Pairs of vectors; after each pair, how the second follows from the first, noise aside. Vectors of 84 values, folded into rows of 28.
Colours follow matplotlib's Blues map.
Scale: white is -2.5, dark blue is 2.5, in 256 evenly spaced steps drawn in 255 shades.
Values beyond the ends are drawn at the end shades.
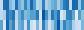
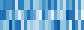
shuffled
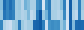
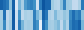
reversed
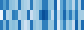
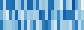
shuffled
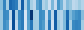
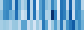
reversed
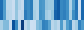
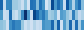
shuffled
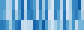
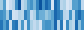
shuffled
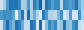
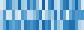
reversed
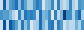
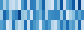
reversed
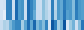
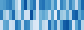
shuffled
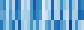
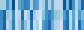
reversed
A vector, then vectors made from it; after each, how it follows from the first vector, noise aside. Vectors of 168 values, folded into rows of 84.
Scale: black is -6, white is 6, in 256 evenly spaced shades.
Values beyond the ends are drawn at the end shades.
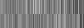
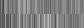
reversed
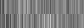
reversed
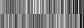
scaled up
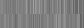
shrunk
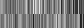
scaled up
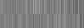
shrunk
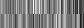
scaled up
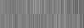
shrunk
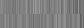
shrunk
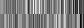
scaled up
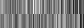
scaled up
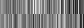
scaled up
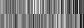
scaled up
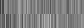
reversed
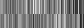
scaled up
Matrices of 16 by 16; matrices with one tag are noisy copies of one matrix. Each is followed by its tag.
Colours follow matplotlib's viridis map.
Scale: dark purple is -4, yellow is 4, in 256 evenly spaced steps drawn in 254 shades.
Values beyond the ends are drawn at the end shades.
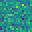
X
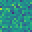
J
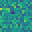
J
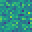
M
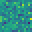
M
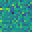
J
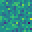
M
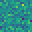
X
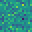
X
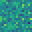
M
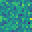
M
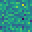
X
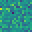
J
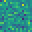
X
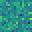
M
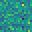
X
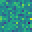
M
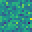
M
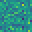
X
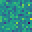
M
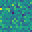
J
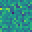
J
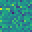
J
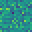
J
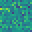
J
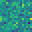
M
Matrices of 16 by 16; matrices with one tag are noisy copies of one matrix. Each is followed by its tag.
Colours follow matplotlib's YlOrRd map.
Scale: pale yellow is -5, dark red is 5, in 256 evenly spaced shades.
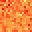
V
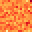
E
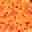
E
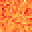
V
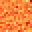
E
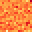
E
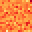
E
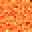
E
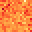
V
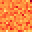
E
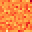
E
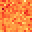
V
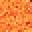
E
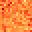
V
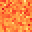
V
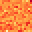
E
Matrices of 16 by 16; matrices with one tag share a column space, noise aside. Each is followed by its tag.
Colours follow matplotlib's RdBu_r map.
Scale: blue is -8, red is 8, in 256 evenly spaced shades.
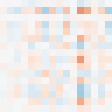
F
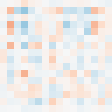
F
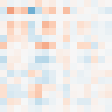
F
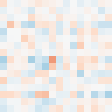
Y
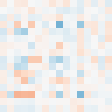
Y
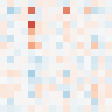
F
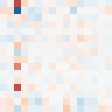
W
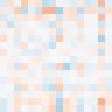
W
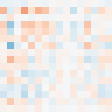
F
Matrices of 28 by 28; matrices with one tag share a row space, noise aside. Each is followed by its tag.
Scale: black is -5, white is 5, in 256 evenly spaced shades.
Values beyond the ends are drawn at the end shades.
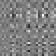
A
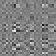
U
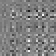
A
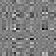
U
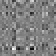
U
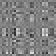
U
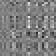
A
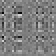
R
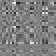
U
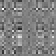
R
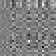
A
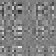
R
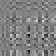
A
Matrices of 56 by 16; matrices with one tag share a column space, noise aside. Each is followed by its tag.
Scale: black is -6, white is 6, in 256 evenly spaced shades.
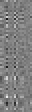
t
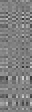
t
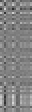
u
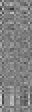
u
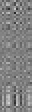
u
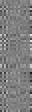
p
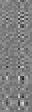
t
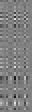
t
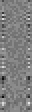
t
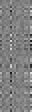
p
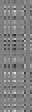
p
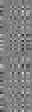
p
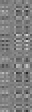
p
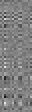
t
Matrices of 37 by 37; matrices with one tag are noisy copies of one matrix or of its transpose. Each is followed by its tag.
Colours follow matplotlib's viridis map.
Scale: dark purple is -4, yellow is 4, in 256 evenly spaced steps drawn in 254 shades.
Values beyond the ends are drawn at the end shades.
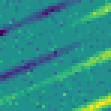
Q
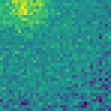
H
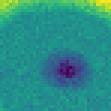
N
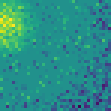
H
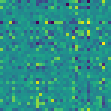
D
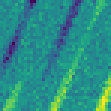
Q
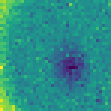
N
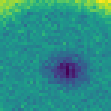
N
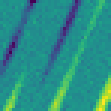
Q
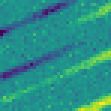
Q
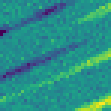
Q
